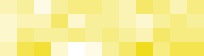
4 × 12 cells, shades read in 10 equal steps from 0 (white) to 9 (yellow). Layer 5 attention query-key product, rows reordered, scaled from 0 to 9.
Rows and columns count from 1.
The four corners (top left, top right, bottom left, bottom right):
3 5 3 7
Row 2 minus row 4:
-1 -4 -5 4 2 3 0 -3 -7 -1 -2 -3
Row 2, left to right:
2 3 3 6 2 4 4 3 2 4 5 4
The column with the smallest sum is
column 1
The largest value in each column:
3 7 8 6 5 5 5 6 9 6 7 7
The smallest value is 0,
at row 4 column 5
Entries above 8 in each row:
0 0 0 1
